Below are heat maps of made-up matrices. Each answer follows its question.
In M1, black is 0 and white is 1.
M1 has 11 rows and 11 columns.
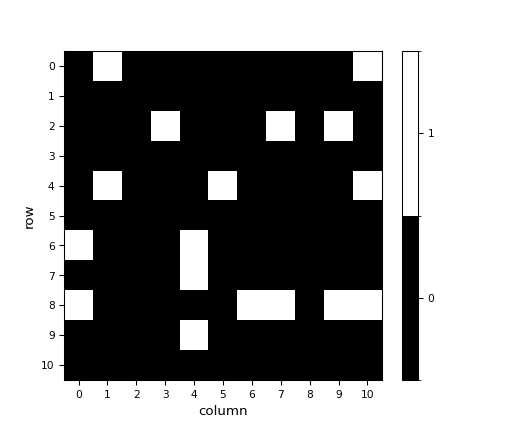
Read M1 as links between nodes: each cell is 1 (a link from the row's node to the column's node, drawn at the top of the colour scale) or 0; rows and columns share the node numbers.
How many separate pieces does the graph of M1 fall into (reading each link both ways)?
1
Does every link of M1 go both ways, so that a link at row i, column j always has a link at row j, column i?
no
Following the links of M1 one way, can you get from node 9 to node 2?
no
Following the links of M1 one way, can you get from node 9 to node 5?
yes
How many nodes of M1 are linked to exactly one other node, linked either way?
2
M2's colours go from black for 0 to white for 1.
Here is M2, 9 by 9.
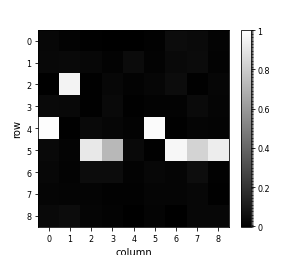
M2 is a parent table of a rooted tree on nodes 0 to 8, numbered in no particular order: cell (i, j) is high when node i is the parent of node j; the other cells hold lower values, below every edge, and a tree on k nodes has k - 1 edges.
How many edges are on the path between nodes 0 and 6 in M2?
3
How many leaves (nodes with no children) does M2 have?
6
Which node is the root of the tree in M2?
4
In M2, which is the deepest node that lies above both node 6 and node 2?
5
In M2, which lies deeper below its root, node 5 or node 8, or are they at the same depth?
node 8
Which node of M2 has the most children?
5
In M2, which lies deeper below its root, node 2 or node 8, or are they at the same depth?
the same depth
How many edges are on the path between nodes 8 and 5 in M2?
1
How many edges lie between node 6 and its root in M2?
2
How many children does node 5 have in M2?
5
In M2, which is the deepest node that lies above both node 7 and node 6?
5
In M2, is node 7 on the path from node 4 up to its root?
no
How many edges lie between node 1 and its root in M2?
3
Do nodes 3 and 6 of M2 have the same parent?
yes
